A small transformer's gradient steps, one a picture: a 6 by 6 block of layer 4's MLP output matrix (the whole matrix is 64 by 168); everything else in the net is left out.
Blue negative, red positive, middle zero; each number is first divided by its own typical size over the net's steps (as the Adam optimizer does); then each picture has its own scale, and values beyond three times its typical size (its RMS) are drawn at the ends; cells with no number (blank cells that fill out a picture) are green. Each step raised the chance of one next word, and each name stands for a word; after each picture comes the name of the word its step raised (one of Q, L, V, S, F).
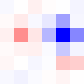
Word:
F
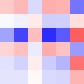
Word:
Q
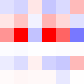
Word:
F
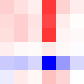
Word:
Q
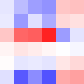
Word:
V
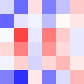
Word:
V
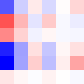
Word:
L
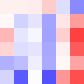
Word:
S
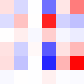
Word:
L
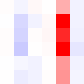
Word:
S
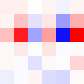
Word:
F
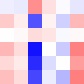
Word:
S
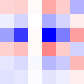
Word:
Q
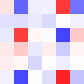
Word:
V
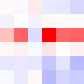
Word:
F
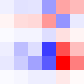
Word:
L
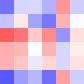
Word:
V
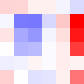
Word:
S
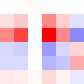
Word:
F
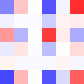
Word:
V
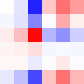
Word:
V
